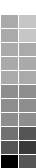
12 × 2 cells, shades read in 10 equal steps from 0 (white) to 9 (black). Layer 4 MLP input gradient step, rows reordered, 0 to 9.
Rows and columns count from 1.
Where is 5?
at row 10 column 1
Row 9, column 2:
4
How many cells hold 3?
8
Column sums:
47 44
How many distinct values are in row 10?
2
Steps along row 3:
down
